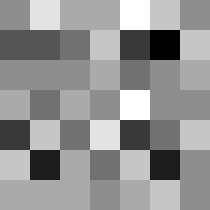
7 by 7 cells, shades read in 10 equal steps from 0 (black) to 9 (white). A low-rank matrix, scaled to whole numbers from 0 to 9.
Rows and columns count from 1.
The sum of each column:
34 34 37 41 39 29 40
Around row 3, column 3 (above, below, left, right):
4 6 5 6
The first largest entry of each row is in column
5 4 4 5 4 1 6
